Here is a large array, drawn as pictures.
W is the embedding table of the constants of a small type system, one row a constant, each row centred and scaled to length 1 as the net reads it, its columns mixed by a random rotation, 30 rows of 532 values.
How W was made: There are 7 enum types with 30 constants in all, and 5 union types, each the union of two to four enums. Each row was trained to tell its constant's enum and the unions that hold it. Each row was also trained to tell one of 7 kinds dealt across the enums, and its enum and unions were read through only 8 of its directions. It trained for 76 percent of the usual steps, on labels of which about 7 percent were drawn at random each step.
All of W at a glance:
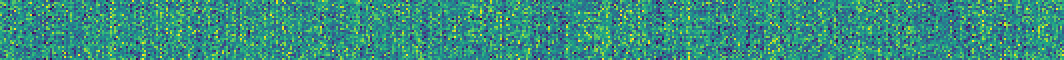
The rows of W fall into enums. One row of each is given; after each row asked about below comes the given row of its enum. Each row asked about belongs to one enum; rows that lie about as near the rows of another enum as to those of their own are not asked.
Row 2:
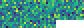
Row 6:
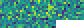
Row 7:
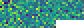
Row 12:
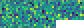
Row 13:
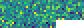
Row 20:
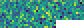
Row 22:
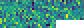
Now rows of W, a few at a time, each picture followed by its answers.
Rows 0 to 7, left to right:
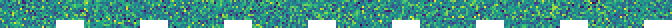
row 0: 7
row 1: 20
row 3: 7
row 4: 13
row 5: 7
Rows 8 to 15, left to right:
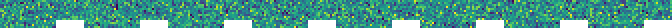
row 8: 6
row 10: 6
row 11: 7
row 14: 7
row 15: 13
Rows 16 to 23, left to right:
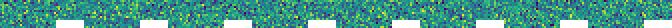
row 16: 13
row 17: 6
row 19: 12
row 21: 20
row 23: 2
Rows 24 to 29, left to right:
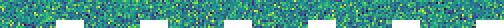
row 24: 13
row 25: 2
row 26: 13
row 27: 2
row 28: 6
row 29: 20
